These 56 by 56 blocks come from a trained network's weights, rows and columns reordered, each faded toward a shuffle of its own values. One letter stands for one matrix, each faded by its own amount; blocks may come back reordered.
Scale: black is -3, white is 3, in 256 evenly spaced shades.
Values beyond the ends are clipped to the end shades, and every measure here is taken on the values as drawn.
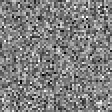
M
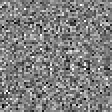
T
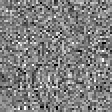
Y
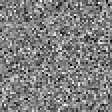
M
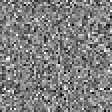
T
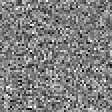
M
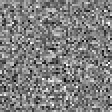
T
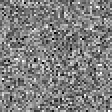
M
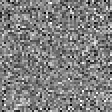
Y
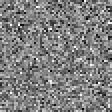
M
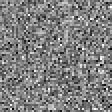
M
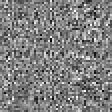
Y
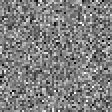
M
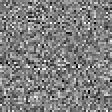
Y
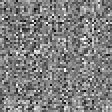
Y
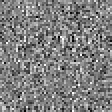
T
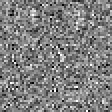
T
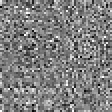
Y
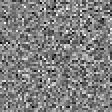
Y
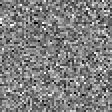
M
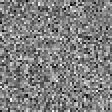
T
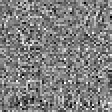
Y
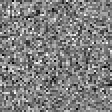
M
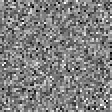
M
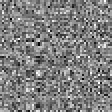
Y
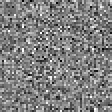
T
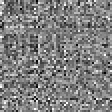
Y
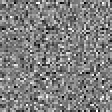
Y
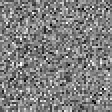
M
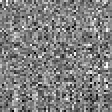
Y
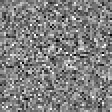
M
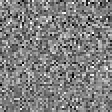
T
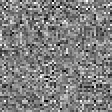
Y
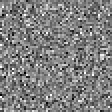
T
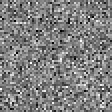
T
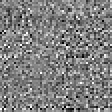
Y
